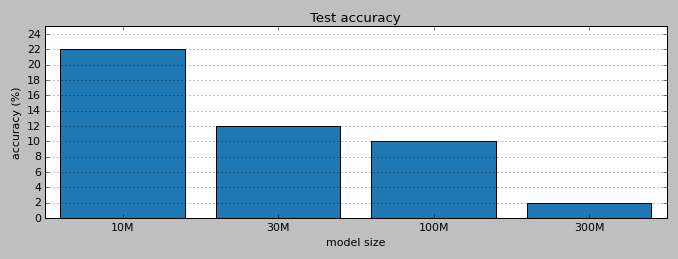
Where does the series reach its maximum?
10M
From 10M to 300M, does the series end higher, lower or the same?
lower
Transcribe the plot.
Title: Test accuracy
x-axis: model size, ticks 10M 30M 100M 300M
y-axis: accuracy (%), ticks 0 2 4 6 8 10 12 14 16 18 20 22 24
Values:
22 12 10 2
